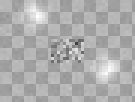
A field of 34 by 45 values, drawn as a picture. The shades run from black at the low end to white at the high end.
Mirror symmetry: none. Odd rows or columns: none. Odd patch: rougher, in the centre. Slope: none. Roughest part: centre. Average level on the scale: 70%. Bumps: two.
